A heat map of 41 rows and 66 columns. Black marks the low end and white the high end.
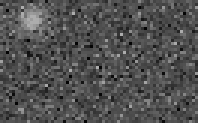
A single bump stands in the top left. Overall the values sit about 30% of the way up the scale. The ninth with the highest average is the top left. The halves do not mirror each other. There are no regular stripes.
